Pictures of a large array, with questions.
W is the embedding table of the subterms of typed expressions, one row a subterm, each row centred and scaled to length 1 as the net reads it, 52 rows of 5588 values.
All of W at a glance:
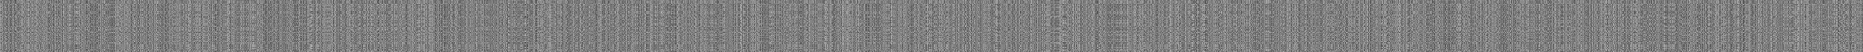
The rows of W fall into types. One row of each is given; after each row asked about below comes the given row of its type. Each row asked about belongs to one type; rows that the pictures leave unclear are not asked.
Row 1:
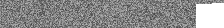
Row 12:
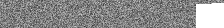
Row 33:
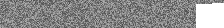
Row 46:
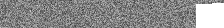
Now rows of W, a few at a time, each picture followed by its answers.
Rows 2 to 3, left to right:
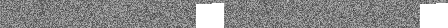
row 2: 1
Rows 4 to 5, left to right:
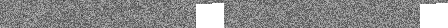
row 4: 33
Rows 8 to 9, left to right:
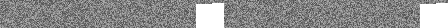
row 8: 33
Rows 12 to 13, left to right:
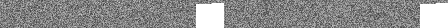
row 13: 1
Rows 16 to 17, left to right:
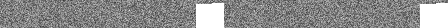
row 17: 46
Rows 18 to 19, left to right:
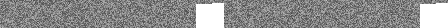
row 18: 33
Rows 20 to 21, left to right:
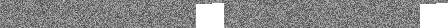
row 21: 33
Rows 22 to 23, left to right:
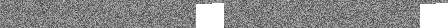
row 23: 12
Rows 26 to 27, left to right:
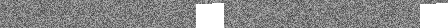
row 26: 46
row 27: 33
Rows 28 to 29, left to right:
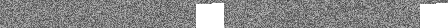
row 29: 33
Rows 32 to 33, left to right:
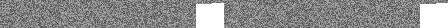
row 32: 1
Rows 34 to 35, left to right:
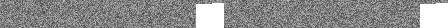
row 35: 12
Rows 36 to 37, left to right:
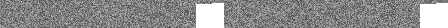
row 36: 1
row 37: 33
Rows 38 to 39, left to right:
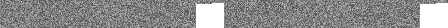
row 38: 1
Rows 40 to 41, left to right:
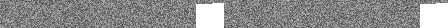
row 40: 33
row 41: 12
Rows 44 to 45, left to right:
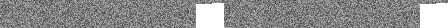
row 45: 46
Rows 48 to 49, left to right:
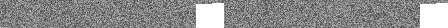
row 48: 46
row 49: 1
